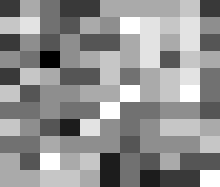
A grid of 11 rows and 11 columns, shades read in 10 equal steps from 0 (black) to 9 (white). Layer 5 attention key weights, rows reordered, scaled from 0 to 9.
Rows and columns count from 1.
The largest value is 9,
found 6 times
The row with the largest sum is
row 2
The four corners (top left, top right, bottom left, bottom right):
2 2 6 9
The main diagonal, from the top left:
2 8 3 5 3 6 4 5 5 3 9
